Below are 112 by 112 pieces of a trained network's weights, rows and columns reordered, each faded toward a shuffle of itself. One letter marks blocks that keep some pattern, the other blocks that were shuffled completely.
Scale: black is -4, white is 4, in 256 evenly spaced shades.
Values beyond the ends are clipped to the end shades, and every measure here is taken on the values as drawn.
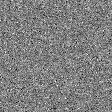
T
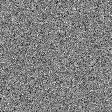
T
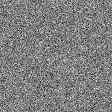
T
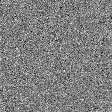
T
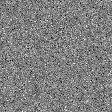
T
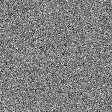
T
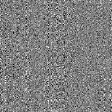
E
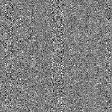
E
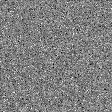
T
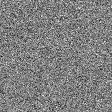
T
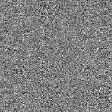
E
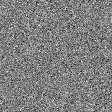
T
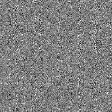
E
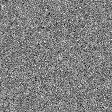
T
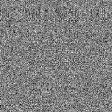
E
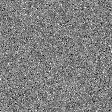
T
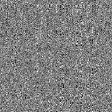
E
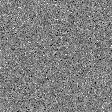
T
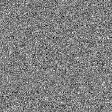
E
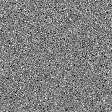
T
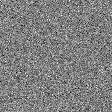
T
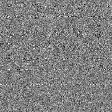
E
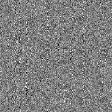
E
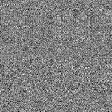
E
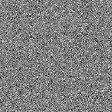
E
